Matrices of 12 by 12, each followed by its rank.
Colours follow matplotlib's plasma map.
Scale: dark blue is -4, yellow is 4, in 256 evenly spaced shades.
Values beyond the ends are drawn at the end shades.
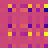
one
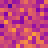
full rank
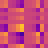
one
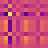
one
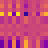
one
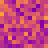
full rank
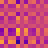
one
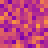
full rank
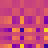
one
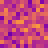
full rank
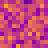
full rank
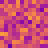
full rank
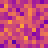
full rank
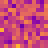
full rank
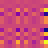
one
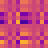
one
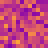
full rank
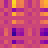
one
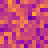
full rank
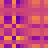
one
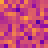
full rank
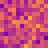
full rank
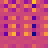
one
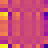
one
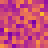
full rank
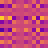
one
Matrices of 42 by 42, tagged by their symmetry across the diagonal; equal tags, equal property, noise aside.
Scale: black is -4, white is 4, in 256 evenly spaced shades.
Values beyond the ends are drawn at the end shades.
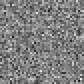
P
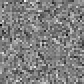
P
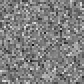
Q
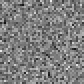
Q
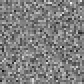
P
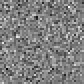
P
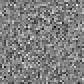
P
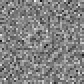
Q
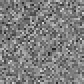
Q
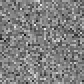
P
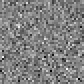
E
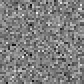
E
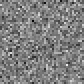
E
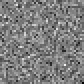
Q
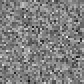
E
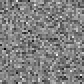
E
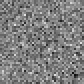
Q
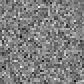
E
